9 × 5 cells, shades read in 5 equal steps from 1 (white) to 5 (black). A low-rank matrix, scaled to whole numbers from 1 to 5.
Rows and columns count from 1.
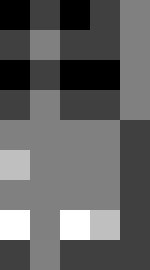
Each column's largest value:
5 4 5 5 4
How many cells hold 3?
19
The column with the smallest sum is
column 2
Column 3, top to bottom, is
5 4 5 4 3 3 3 1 4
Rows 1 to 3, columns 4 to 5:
4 3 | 4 3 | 5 3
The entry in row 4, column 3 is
4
